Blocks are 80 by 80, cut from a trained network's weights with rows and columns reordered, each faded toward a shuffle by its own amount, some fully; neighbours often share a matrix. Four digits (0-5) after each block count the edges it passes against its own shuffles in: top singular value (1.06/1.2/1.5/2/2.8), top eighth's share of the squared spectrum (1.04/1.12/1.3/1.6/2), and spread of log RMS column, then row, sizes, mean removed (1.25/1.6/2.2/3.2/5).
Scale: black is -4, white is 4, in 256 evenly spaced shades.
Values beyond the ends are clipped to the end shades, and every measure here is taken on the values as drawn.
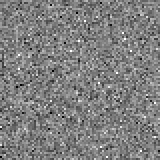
0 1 0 0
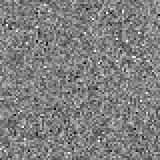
0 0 0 0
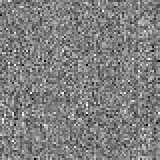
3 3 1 1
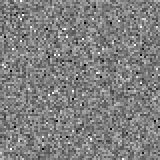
0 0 0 0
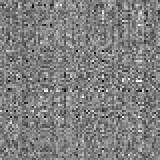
3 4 2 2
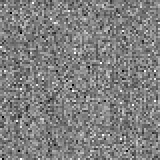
2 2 0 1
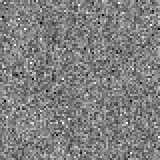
1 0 0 0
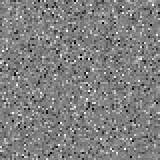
1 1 0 0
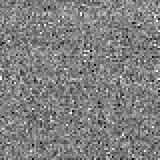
2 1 1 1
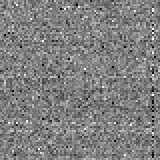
3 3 1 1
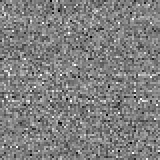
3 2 0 1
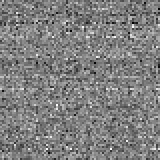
3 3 1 2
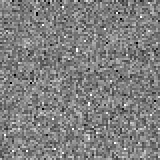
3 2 0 0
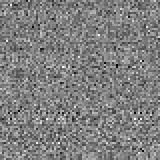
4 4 0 2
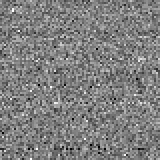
3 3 0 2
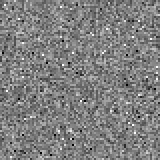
1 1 0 0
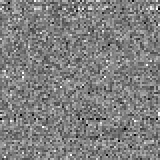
3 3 0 1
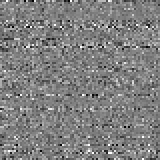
3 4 1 4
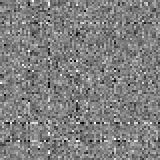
4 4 2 2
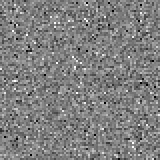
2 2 1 0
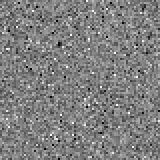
0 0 0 0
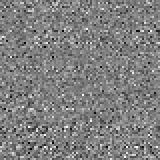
3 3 1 3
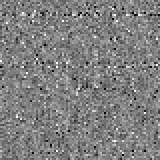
3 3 1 2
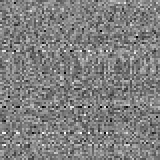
4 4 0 2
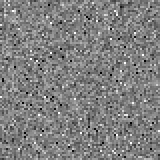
0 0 0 0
